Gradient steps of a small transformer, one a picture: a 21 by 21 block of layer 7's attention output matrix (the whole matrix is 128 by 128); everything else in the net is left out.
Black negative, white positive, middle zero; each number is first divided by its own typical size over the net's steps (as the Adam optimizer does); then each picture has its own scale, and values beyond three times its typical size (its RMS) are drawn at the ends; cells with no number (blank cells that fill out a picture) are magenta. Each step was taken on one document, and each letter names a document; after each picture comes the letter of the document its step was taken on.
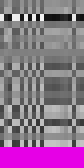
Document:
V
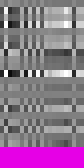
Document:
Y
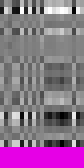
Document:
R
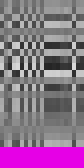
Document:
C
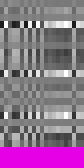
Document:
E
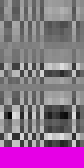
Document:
R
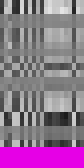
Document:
R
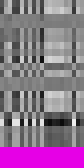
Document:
R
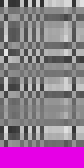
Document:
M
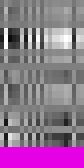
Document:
Y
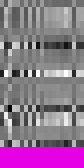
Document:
E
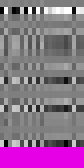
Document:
E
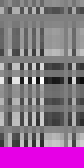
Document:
V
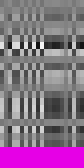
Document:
V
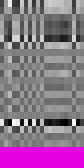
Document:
R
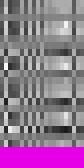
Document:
Y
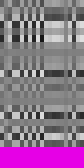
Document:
V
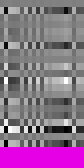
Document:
Y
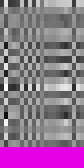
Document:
M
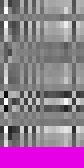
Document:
M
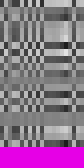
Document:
M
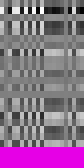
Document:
V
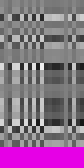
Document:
V
